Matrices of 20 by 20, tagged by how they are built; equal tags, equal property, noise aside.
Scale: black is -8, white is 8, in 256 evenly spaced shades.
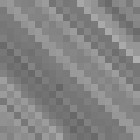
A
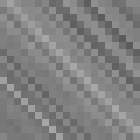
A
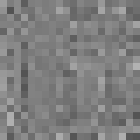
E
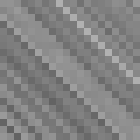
A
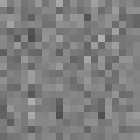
E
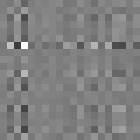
E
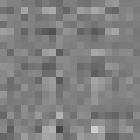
E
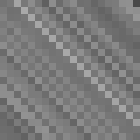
A
